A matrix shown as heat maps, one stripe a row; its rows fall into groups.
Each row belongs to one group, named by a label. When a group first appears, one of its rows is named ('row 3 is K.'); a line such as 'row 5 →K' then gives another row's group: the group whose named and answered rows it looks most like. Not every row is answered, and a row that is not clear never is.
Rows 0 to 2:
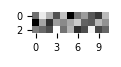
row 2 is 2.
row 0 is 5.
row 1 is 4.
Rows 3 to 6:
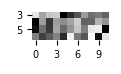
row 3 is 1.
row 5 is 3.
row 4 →4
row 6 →2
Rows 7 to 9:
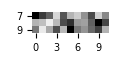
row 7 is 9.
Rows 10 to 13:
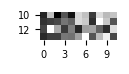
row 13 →3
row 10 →4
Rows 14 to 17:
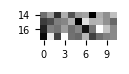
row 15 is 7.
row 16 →2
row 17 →4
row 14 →4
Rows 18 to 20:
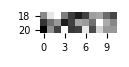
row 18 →1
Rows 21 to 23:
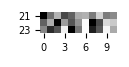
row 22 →4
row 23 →9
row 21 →3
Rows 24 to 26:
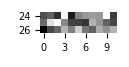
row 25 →1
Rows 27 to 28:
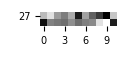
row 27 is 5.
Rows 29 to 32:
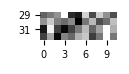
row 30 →5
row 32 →4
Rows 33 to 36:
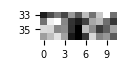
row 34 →1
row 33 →3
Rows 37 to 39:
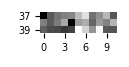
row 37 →3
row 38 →9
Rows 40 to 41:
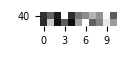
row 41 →4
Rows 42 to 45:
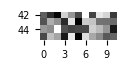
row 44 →1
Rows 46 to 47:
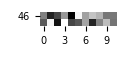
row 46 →9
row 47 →4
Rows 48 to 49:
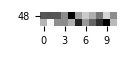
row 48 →9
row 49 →5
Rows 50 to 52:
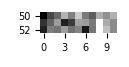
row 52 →2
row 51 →3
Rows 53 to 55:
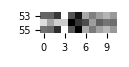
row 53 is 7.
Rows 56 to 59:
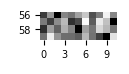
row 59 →5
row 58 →7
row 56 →4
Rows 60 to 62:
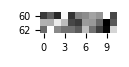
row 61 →1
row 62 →5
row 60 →9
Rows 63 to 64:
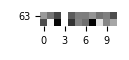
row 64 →4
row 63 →9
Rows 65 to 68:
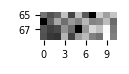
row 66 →3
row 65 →2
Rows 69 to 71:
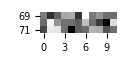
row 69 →7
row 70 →5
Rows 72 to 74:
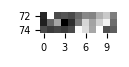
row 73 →3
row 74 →3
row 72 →4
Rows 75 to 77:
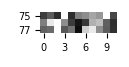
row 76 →1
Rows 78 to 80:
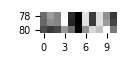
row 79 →7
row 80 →7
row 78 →7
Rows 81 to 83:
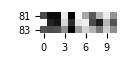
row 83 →9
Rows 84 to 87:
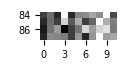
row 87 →2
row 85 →2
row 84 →9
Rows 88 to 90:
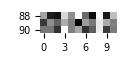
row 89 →7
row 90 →2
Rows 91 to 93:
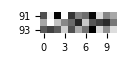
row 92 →5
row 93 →2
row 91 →4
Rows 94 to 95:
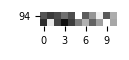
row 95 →4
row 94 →2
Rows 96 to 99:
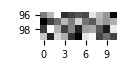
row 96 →1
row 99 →1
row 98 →5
